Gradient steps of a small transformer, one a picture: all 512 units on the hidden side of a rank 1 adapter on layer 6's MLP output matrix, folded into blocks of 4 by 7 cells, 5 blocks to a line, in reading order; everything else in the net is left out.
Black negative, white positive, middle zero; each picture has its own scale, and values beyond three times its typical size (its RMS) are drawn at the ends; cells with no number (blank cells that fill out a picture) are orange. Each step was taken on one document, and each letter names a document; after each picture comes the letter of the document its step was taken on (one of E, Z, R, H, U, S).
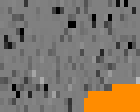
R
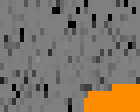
R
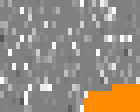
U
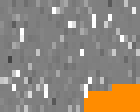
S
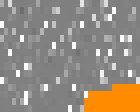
U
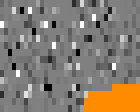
U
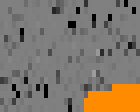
R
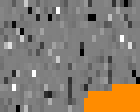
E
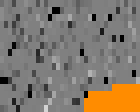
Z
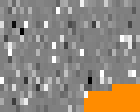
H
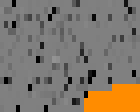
Z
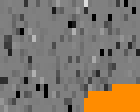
R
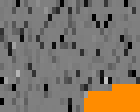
H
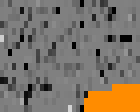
U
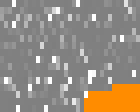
Z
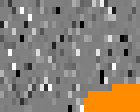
U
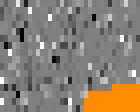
H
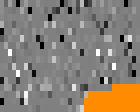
H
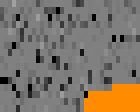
Z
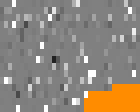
Z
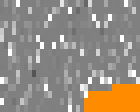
H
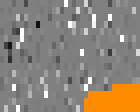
S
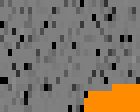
U
